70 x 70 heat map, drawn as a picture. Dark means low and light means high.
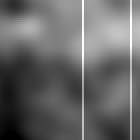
The top right is the ninth with the highest average. The bottom left is the ninth with the lowest average. Columns 42 and 66 differ from the columns beside them. The field climbs toward the top right.
